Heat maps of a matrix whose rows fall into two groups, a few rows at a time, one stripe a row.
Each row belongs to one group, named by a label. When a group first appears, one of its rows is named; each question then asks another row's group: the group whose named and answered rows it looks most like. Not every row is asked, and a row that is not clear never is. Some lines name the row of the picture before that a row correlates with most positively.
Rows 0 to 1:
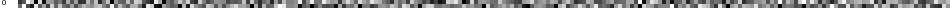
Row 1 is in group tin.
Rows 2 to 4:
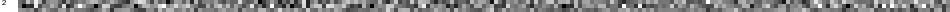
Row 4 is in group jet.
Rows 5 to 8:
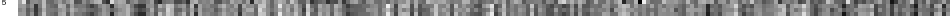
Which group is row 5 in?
tin
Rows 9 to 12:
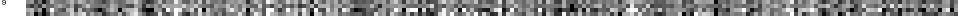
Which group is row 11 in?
jet
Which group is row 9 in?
jet
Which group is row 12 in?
jet
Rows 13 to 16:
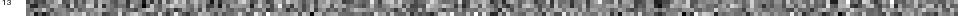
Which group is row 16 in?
jet
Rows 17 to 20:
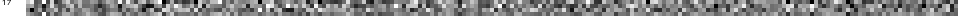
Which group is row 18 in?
jet
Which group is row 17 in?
tin
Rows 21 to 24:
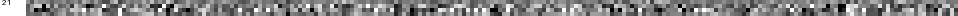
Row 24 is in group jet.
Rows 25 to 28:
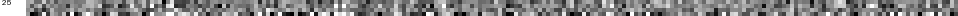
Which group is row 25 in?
tin
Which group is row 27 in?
jet
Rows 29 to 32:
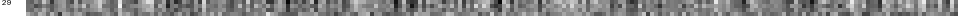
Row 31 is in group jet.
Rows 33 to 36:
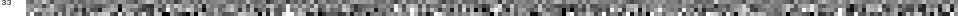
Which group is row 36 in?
tin
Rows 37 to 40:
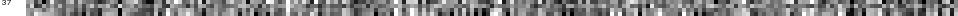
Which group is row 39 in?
jet
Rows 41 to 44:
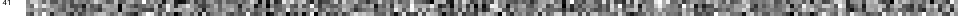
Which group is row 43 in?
jet
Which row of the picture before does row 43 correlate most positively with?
39
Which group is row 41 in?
tin
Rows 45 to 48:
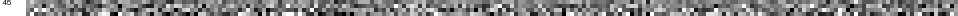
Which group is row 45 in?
tin
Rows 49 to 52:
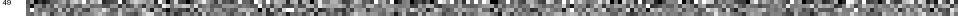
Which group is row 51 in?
tin
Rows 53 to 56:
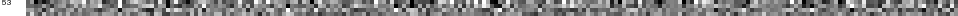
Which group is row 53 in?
jet
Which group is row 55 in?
jet
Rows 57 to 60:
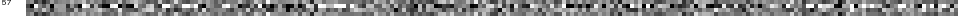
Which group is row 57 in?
jet
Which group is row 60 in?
jet
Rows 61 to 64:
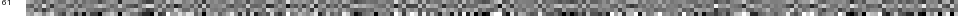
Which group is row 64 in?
jet
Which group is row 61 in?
jet
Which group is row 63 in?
jet
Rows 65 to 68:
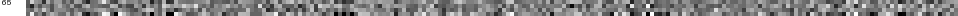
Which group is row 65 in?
tin
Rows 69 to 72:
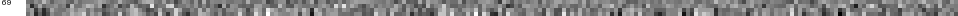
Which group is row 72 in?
jet
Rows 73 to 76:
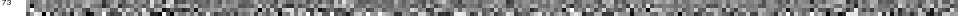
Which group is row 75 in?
tin
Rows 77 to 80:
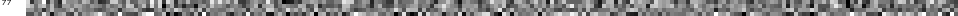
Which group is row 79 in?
jet
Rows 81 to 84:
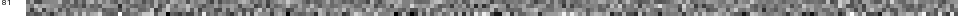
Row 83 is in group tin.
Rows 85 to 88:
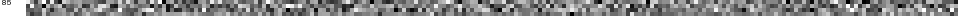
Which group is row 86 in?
tin
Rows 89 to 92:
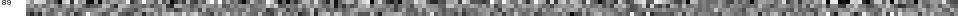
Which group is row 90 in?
tin
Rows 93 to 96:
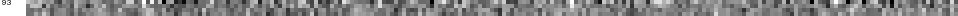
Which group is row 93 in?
tin
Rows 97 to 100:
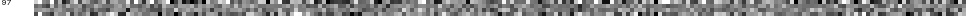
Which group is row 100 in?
tin
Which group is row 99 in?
jet
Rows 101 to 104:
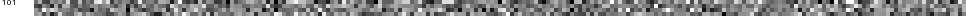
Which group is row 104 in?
jet
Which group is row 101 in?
tin
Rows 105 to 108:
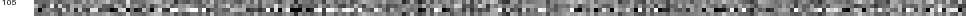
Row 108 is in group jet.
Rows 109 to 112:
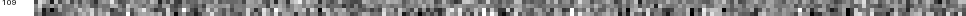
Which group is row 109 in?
tin
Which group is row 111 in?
jet
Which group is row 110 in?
tin
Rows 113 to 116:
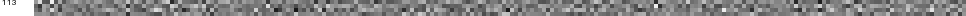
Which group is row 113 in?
tin
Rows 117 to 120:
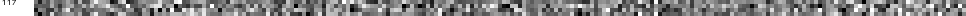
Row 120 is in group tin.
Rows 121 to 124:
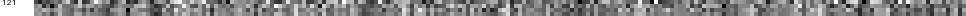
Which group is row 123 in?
jet
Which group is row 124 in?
jet
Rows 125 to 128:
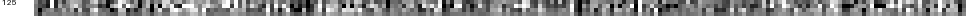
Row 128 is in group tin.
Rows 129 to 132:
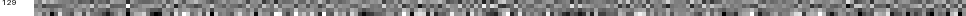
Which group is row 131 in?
jet
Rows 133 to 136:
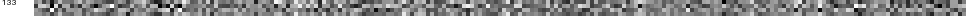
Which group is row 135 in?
tin
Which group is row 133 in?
jet
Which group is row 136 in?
jet
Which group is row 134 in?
tin
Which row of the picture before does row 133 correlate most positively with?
132
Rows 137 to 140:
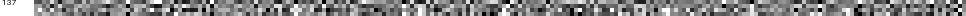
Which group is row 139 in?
tin
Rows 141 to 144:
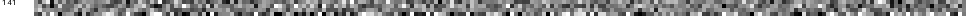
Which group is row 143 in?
tin
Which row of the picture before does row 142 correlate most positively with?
138
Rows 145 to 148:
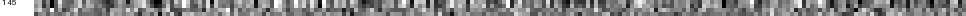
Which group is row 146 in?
jet
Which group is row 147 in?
tin
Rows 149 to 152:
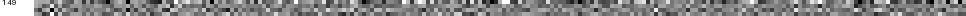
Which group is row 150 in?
tin
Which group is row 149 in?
jet
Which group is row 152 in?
tin
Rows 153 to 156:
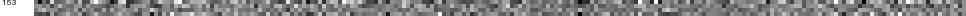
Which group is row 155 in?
tin
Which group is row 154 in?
jet
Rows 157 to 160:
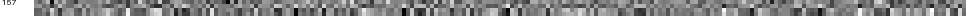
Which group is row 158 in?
jet
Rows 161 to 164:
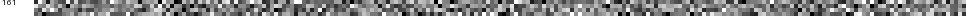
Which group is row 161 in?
tin
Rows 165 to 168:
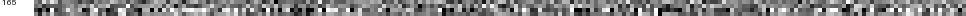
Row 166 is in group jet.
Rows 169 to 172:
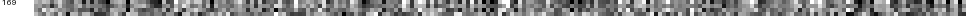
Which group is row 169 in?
jet
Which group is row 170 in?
jet
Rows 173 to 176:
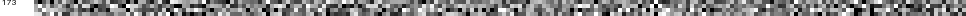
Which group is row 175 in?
jet
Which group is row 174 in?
tin
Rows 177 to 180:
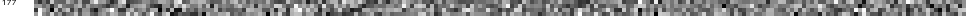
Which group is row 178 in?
jet
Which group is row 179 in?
tin
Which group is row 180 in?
tin
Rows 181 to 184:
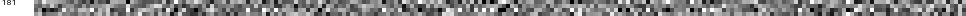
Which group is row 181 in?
jet
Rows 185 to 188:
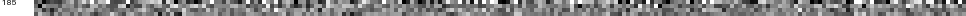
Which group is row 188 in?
tin
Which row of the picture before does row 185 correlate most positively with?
183
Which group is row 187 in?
jet
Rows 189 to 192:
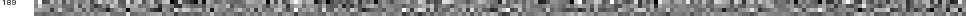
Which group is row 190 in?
tin
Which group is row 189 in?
tin
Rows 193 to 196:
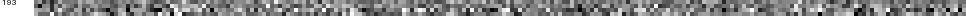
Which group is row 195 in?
jet
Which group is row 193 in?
jet
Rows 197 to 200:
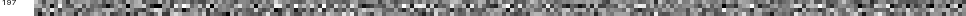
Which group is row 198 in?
jet
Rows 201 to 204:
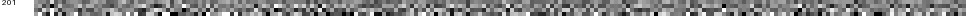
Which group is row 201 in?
tin
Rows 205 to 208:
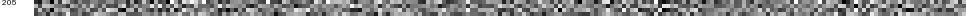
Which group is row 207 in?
tin
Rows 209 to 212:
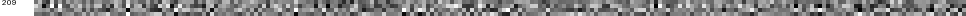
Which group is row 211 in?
jet
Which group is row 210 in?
tin
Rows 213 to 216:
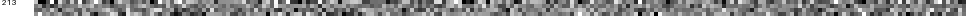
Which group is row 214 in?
jet
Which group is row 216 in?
tin
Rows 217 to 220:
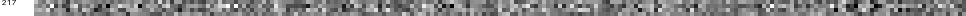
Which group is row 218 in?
tin
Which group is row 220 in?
jet
